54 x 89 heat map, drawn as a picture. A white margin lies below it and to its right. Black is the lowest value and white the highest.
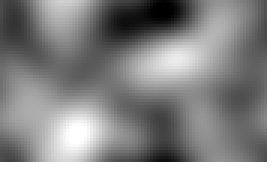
The texture varies smoothly and slowly. The bottom left is the ninth with the highest average. The ninth with the lowest average is the top middle.
